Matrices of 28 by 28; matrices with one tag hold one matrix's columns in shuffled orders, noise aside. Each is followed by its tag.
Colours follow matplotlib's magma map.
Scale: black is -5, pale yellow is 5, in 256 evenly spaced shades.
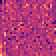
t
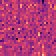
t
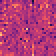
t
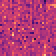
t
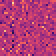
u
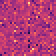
u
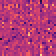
t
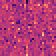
t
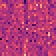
t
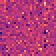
u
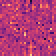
t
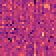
t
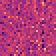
u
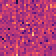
t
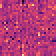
t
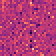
u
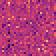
u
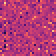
u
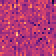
t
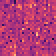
t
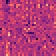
t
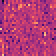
t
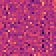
u
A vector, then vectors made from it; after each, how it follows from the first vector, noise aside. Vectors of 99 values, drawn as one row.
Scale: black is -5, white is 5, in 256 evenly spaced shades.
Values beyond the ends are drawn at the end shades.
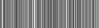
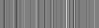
partly zeroed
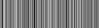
negated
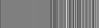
partly zeroed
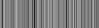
negated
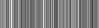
wrapped around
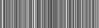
copied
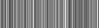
wrapped around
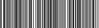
scaled up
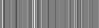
partly zeroed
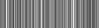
wrapped around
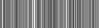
copied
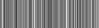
copied
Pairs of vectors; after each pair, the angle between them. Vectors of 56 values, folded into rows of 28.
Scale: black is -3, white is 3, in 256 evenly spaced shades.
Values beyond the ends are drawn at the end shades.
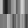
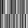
partly opposed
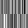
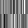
nearly opposite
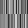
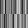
orthogonal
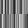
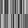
partly aligned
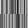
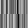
nearly parallel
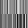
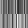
nearly opposite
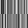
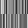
nearly opposite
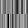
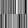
partly opposed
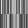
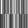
nearly parallel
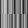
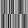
partly opposed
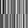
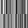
nearly opposite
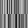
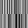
nearly parallel
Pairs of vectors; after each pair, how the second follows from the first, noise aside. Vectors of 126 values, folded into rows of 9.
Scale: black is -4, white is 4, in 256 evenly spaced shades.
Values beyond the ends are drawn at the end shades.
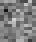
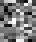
scaled up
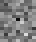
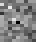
reversed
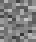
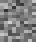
reversed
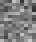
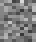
negated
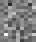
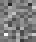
copied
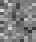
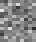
sign-scrambled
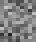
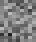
copied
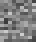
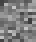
reversed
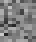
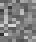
negated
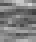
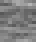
shrunk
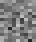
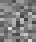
negated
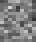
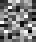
scaled up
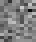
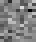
copied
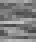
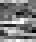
scaled up
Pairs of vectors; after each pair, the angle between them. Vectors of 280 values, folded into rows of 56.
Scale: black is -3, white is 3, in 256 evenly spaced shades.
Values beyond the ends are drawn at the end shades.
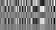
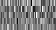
partly aligned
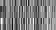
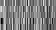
nearly opposite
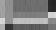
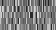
orthogonal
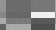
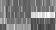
nearly parallel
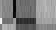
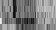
nearly parallel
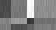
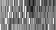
partly opposed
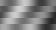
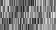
partly opposed
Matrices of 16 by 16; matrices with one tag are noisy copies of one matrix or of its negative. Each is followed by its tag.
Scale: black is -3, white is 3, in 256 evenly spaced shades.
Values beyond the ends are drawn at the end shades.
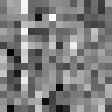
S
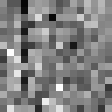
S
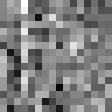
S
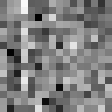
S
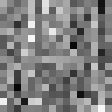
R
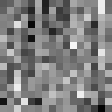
R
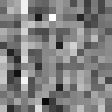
S
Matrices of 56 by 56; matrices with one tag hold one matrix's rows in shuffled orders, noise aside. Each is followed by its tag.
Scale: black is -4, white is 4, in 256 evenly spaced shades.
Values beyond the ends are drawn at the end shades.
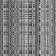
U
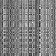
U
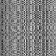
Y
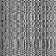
Y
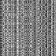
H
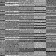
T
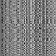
Y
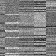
T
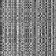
H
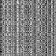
H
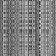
U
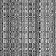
U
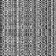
H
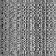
Y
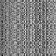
Y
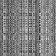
U
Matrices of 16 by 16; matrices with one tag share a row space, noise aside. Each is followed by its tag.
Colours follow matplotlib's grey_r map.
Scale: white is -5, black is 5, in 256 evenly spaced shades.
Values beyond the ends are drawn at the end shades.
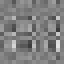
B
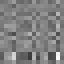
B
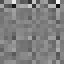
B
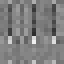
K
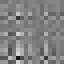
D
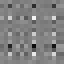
K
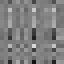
K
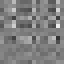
B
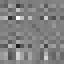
D
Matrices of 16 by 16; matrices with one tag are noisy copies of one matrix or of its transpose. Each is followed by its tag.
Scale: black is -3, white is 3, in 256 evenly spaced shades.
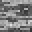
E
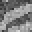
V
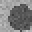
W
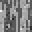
E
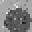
W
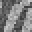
V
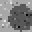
W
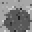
W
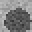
W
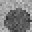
W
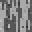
E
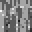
E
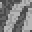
V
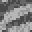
V
